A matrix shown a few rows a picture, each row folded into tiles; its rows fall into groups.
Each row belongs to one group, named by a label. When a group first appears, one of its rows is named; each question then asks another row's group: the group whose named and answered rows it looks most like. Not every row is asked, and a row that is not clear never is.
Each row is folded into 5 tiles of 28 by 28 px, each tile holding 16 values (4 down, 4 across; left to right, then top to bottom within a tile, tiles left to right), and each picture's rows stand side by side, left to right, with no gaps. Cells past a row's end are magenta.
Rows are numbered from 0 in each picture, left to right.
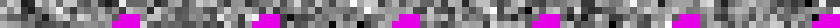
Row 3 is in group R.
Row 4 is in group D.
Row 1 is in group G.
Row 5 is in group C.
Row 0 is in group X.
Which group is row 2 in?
D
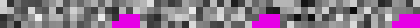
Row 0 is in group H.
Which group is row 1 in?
H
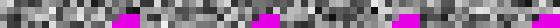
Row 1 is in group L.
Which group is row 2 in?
R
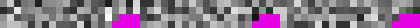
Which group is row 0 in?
C
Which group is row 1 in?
L
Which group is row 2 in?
L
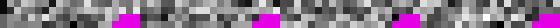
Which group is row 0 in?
D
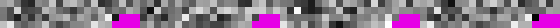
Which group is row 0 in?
X
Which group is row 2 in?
X
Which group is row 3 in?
X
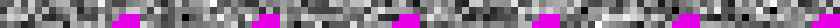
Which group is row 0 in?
R
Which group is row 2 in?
L
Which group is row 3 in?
R
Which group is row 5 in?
X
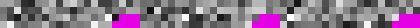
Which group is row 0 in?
X
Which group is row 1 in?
D
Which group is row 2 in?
G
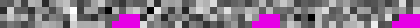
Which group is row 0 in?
R
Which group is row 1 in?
G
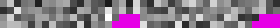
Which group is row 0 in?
C
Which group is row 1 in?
L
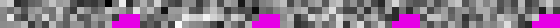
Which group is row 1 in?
H
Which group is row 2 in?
L
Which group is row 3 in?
G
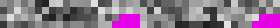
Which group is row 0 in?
R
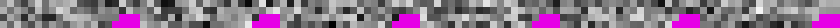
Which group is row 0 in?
G
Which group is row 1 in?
X
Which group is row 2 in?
L
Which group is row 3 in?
L
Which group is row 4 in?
H
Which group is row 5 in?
D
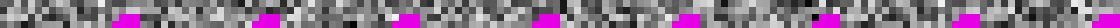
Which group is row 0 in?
R
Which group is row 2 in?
G
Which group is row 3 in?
L
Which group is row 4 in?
X
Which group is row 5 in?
C
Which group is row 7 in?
R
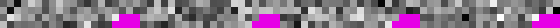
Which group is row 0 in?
G
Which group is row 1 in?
R
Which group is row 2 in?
H
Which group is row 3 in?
G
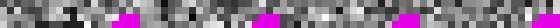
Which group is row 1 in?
C
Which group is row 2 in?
H
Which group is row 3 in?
C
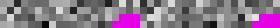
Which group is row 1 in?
G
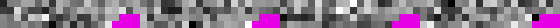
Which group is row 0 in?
D
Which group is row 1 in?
X
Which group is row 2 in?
D
